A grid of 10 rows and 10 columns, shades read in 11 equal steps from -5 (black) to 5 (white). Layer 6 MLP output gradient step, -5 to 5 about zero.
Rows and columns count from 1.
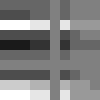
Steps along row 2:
same same up same up down up same same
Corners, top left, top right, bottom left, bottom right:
-1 0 5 1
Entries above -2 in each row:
10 7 10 4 4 10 10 4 10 10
